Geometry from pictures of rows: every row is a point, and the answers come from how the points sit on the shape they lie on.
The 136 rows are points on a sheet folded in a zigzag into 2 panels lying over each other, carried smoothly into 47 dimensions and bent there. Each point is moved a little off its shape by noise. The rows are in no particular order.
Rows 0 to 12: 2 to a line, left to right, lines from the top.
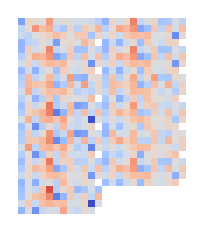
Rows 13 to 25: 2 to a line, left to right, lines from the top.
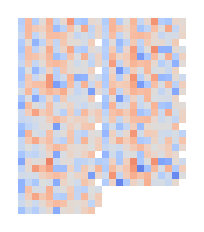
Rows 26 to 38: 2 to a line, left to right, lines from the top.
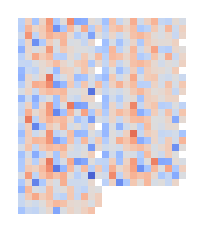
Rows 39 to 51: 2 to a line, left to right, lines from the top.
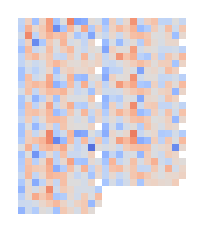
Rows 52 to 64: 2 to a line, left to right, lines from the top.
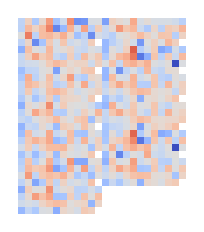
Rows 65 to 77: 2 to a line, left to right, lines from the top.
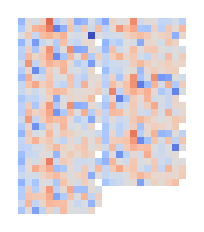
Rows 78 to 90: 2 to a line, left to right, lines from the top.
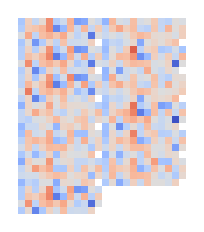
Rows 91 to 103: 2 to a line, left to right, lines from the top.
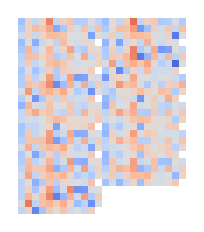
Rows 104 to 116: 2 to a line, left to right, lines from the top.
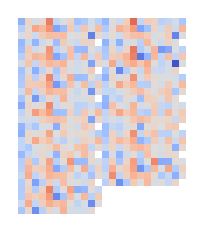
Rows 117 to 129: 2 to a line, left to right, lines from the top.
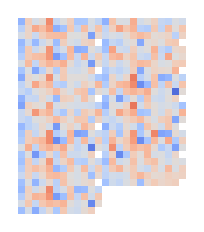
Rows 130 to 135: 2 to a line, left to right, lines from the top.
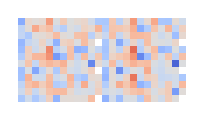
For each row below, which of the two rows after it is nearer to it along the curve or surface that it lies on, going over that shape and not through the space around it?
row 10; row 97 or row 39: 39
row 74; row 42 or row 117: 117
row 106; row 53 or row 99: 99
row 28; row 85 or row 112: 112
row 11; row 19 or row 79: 79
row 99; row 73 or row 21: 21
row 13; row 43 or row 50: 50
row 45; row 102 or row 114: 114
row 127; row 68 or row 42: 68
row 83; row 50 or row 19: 19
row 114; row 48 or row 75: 75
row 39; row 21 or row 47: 47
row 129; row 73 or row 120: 120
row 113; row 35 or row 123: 35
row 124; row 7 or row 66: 7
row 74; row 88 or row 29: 29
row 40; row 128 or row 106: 128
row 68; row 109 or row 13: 109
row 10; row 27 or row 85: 27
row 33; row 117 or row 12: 12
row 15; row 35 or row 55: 35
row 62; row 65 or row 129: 129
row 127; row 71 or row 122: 71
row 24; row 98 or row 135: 135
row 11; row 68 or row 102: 102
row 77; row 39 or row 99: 39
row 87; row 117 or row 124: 124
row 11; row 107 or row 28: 107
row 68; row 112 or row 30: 112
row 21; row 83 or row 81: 83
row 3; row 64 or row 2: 2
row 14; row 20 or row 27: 27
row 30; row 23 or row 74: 23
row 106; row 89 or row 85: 85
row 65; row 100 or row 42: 42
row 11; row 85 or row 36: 85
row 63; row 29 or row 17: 17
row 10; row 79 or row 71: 71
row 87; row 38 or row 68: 68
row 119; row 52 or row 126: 52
